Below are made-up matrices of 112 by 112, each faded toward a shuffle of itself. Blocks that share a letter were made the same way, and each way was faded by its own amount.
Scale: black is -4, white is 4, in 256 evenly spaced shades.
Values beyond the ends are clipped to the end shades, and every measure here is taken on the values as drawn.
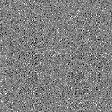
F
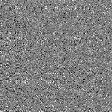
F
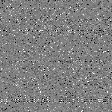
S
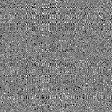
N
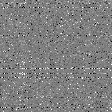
S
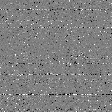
S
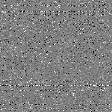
S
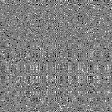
N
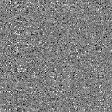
F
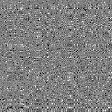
N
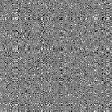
N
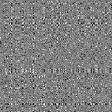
N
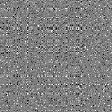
N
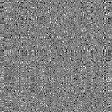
N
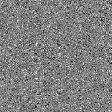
F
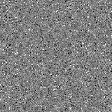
F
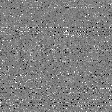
S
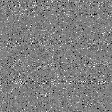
S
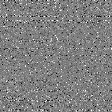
S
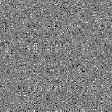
F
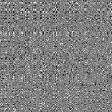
N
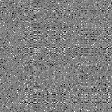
N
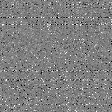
S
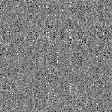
F
